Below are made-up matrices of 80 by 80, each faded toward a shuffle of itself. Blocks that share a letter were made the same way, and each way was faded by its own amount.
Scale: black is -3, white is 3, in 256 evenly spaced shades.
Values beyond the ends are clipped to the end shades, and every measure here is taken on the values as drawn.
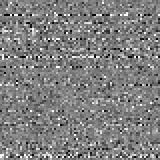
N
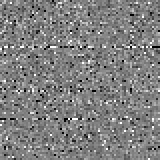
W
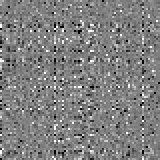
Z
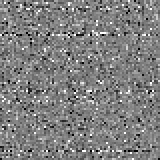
W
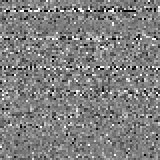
N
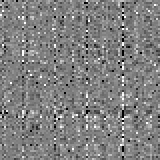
Z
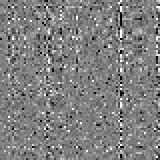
Z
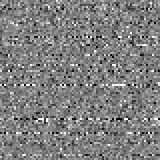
N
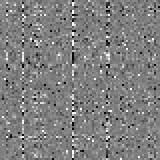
Z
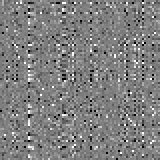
Z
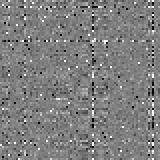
Z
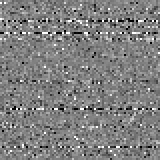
N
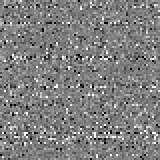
W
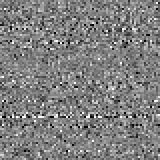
N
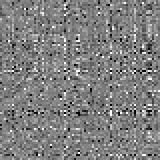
Z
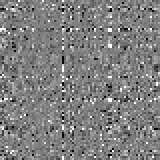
Z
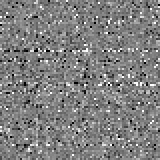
W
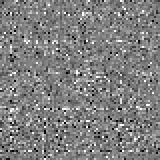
W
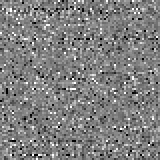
W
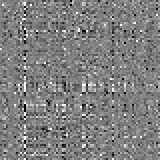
Z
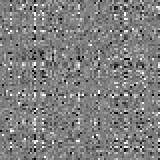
Z
